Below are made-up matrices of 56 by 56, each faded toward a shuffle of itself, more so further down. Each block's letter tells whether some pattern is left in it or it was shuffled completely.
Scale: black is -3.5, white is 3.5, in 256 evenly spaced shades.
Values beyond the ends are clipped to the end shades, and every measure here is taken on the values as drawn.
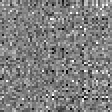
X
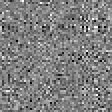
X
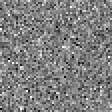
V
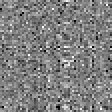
X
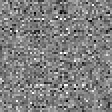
X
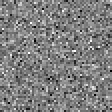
V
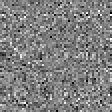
X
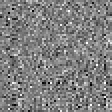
X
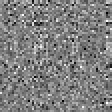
X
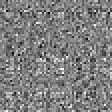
X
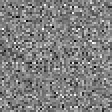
X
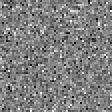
V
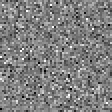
V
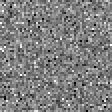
V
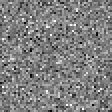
V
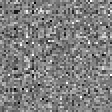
X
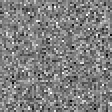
V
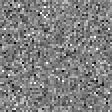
V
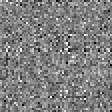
X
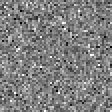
V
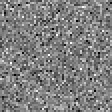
V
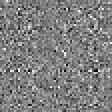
X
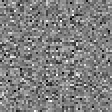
X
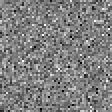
V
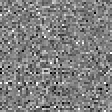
X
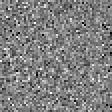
V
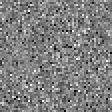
V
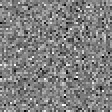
X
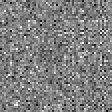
X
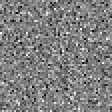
V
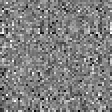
X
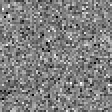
V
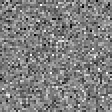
V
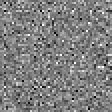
X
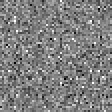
X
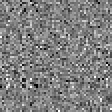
X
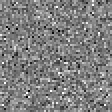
V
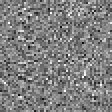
X
